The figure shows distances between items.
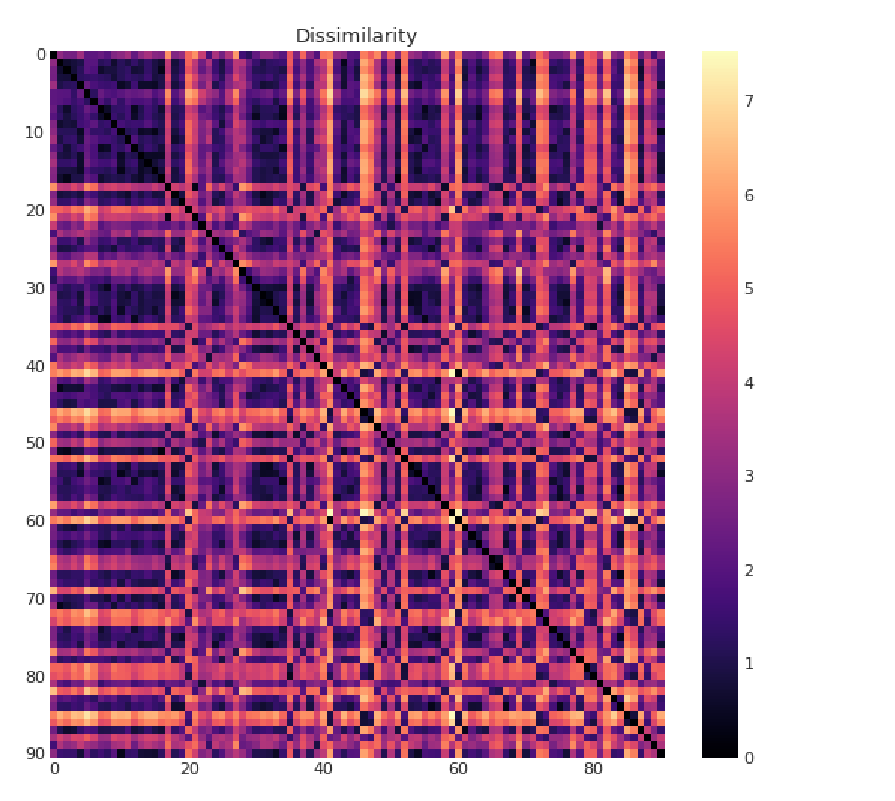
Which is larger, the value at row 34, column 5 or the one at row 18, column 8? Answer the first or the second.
the first
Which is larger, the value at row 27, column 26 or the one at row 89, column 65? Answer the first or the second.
the second
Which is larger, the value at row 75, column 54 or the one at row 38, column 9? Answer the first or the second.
the second
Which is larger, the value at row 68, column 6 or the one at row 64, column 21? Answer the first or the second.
the second
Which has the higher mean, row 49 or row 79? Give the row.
79
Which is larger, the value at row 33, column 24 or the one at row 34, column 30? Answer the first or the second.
the first
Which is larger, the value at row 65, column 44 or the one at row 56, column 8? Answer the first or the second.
the first
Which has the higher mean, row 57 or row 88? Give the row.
88
